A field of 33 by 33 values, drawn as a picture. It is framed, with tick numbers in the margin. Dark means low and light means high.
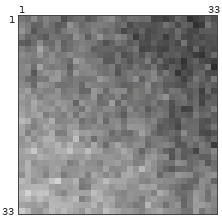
There is an overall slope up to the bottom left. The halves do not mirror each other. The histogram is bell-shaped. The bottom left is the ninth with the highest average.
